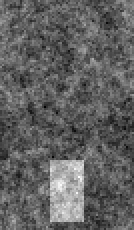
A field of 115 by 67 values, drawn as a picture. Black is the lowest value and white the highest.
An odd patch, higher than its surroundings, sits in the bottom middle. The bottom middle is the ninth with the highest average. The values are skewed, with a long tail toward high values. The texture is blotchy. No overall slope runs across the table. There are no regular stripes.
